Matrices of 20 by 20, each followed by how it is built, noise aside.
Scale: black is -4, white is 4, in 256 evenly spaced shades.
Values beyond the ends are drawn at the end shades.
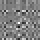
low rank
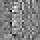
low rank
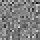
low rank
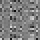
low rank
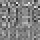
low rank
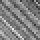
Toeplitz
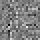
low rank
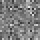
low rank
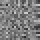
low rank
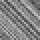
Toeplitz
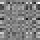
low rank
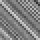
Toeplitz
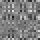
low rank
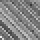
Toeplitz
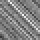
Toeplitz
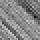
Toeplitz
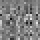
low rank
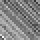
Toeplitz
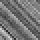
Toeplitz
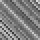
Toeplitz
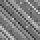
Toeplitz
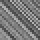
Toeplitz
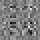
low rank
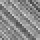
Toeplitz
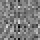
low rank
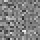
low rank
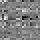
low rank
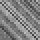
Toeplitz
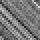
Toeplitz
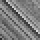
Toeplitz
